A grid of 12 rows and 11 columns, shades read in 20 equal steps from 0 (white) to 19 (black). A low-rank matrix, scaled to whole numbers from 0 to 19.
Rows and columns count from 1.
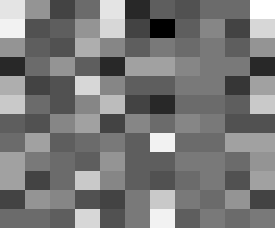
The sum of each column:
99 132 137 99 112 140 118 129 123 137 97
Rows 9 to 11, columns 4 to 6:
12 8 12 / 4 9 12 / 13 14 10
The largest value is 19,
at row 2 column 7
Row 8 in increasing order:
1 7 7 7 10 11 11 11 11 12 12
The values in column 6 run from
7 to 16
